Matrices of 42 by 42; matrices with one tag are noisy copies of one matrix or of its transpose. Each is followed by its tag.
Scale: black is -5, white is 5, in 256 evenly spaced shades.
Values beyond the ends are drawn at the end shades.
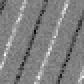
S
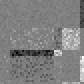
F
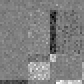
F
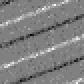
S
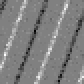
S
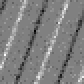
S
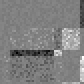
F
